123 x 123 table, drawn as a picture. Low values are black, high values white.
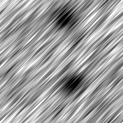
On average the colour sits 60% of the way up the scale. No row or column stands out. The halves do not mirror each other. There is no overall slope. The grain runs diagonally up to the right. There are two dips.
